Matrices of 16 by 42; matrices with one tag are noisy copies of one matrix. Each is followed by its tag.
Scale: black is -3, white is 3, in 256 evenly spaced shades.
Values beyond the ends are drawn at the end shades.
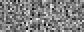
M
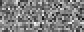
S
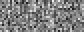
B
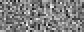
M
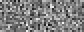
M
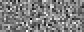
M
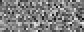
S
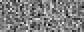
M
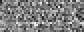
S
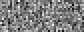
B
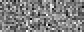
M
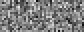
B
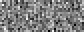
B
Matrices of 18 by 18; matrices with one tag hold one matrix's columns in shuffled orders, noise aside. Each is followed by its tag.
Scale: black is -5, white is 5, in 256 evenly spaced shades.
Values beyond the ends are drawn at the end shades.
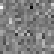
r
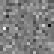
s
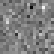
r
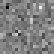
r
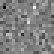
r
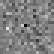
s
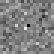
s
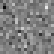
r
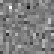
r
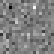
r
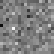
s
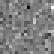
r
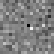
s
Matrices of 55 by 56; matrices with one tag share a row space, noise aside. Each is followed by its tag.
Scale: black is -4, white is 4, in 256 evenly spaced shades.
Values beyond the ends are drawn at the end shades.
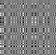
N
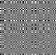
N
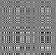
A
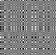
N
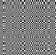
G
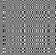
G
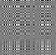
A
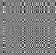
G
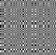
N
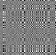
G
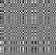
N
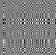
G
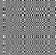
G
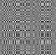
A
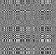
A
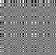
N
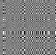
G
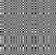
N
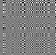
G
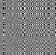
G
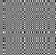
G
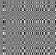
G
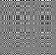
A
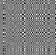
G
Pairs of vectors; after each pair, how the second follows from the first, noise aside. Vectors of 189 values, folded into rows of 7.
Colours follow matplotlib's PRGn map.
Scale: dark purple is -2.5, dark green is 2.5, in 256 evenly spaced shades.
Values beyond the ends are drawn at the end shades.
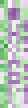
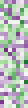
shuffled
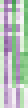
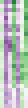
copied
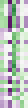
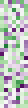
shuffled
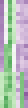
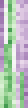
copied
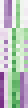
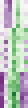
copied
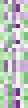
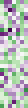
shuffled
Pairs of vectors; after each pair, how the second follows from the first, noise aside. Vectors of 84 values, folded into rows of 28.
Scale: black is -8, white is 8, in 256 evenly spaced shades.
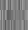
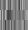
scaled up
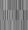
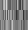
scaled up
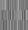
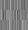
reversed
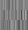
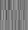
reversed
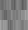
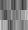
scaled up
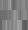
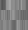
reversed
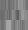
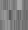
reversed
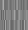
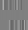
partly zeroed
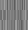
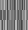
scaled up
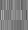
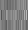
reversed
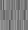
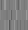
partly zeroed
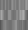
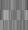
reversed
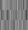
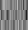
scaled up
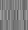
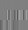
partly zeroed
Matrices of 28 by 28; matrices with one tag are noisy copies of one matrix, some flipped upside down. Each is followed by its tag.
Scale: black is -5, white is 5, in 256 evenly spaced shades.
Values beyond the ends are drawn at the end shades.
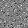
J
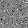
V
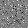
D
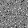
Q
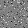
J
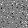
V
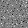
V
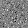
D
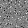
Q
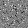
D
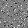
J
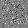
D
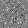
D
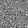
Q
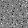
V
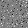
V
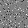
Q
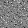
J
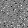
J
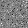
V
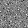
Q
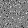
Q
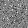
D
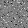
J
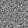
J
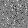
D
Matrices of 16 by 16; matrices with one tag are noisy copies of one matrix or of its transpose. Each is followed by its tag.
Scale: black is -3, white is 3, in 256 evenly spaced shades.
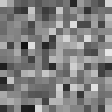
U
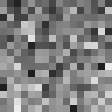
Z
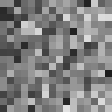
Z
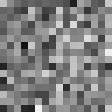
U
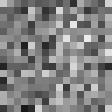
U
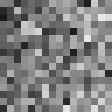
Z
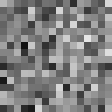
U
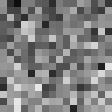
Z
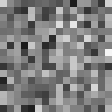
U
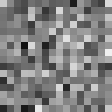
U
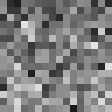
Z
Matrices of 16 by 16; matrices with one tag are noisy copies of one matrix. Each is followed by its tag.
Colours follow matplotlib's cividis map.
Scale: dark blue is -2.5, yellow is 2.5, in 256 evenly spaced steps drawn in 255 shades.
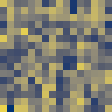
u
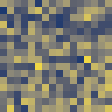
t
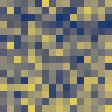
t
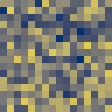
t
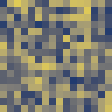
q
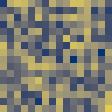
q
